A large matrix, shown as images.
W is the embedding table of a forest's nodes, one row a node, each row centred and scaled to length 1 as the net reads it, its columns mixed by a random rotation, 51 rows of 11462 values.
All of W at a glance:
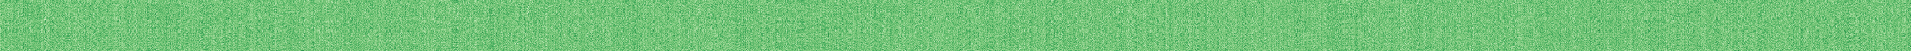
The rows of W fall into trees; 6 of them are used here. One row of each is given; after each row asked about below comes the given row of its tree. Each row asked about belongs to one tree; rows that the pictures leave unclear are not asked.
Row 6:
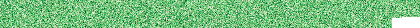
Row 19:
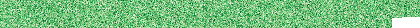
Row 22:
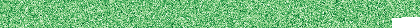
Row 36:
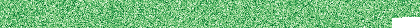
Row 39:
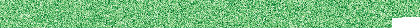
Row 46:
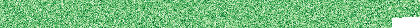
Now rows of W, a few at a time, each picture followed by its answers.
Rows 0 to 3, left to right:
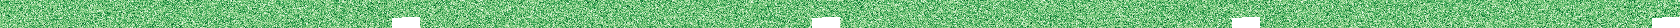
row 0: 22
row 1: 22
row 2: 22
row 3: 46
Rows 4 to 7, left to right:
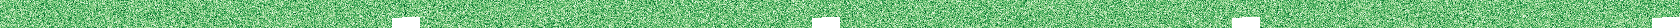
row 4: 19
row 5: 39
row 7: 19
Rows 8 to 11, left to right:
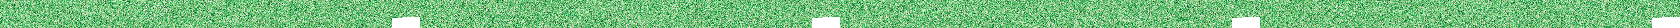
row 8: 39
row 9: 6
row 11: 6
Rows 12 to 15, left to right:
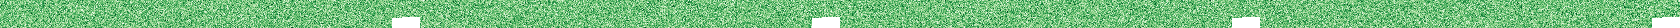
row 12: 6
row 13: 39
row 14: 39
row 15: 46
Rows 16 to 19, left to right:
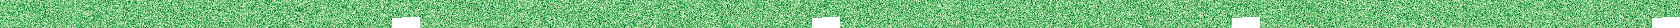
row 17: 19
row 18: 19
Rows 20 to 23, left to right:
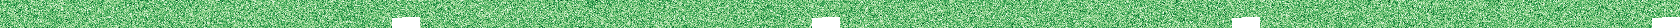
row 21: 22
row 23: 39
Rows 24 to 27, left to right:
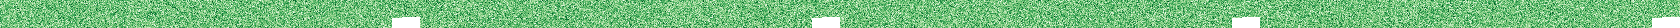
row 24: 19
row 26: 46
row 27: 39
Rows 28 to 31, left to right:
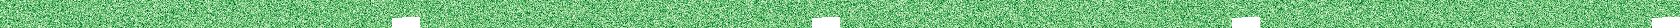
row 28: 39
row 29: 22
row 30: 22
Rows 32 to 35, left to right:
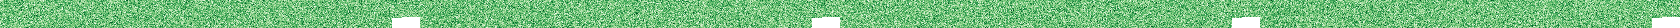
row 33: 36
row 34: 39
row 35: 36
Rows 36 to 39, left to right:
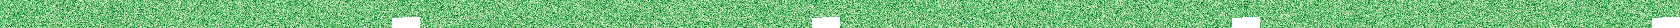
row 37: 22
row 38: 19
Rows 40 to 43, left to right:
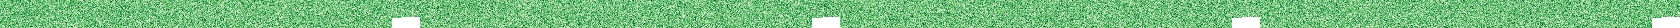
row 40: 36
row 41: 19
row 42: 22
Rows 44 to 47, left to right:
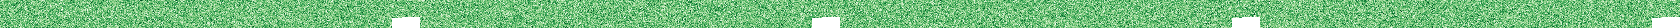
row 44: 22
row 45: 39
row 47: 22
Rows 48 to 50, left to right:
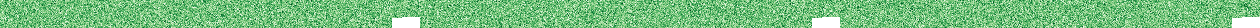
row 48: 46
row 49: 39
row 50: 19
